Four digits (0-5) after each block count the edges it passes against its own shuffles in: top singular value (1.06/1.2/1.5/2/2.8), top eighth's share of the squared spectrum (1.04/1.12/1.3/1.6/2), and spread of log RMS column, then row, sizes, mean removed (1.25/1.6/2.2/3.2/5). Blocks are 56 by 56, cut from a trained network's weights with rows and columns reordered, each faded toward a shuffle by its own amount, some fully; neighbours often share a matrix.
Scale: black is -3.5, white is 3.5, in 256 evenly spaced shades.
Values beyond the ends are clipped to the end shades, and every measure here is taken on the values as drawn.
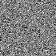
2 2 1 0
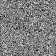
1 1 0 0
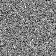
0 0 0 0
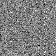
2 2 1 0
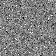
0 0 0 0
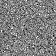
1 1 0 0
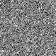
0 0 0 0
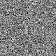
3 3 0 0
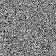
2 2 0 1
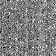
2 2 0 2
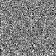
3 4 1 1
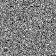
2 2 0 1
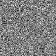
3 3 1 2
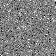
0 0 0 0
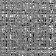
3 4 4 1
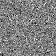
0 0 0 0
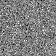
0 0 0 0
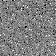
0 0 0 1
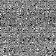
2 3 2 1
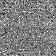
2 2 1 0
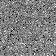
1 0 0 0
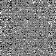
2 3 3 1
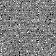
1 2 2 0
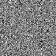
2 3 1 1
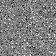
1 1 1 0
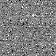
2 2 1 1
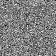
1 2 1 0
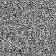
3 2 1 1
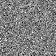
1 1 0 0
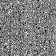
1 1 0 0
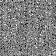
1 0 0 0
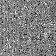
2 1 0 0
